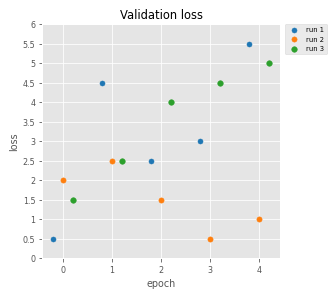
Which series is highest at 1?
run 1
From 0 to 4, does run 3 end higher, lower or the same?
higher
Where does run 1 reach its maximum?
4
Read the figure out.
Title: Validation loss
x-axis: epoch, ticks 0 1 2 3 4
y-axis: loss, ticks 0 0.5 1 1.5 2 2.5 3 3.5 4 4.5 5 5.5 6
Legend: run 1, run 2, run 3
Values:
run 1: 0.5 4.5 2.5 3 5.5
run 2: 2 2.5 1.5 0.5 1
run 3: 1.5 2.5 4 4.5 5
